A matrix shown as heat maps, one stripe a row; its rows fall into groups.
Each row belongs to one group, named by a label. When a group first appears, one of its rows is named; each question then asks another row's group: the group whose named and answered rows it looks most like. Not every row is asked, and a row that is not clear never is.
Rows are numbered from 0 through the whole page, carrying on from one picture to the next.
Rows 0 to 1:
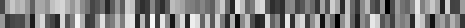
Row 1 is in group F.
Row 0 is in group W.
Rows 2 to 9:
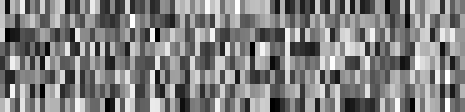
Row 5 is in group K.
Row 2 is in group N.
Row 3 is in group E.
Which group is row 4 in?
F
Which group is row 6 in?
W
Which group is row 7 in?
F
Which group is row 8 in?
W
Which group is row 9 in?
W
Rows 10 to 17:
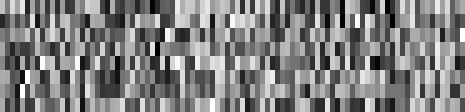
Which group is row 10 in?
N
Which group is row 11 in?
N
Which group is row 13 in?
F
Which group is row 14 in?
N
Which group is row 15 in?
E
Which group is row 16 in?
E
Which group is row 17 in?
F
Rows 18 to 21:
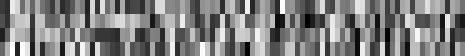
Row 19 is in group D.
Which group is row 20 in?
W
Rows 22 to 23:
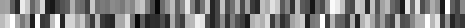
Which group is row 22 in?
D
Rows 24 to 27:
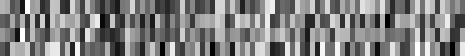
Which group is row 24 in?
E
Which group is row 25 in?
N
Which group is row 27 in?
W
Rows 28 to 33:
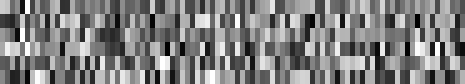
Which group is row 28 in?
E
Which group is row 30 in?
E
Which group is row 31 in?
W
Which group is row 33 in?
F
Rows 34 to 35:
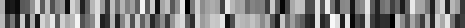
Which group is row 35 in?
N
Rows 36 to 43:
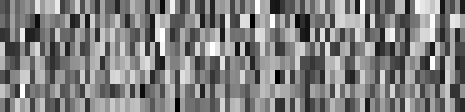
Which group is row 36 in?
W
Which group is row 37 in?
K
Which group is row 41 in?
D
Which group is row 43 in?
D
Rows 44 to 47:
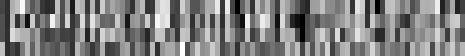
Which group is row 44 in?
K
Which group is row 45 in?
K
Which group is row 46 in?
K
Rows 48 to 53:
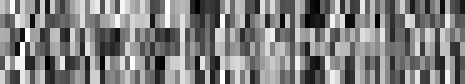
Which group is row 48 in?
D
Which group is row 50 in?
E
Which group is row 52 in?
D
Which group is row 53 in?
D
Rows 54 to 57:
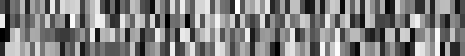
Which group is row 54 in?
N
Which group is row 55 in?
F
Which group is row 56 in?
K
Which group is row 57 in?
W
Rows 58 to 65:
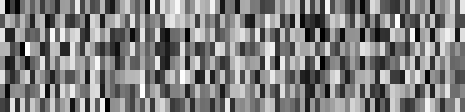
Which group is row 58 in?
F
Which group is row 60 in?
N
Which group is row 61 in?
E
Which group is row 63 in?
D
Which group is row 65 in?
K
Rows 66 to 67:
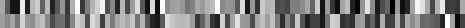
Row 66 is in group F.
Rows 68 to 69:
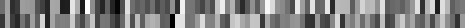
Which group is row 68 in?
E
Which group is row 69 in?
N
